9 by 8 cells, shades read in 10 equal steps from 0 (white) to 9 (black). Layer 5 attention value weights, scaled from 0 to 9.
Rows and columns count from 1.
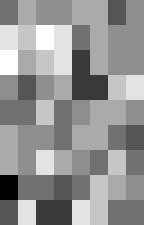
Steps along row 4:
up down down up same down down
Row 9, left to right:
6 1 7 7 1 2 5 5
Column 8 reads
4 4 4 1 4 6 5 4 5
